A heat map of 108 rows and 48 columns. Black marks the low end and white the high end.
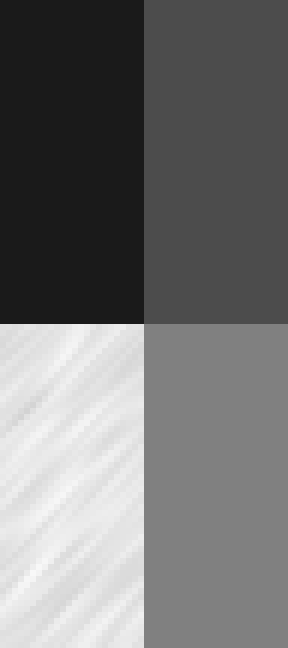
The table splits into 2 rows of 2 panels. Panel 1,1: very low, flat. Panel 1,2: low, flat. Panel 2,1: very high, slanting up to the right, faint in contrast. Panel 2,2: middling, flat.
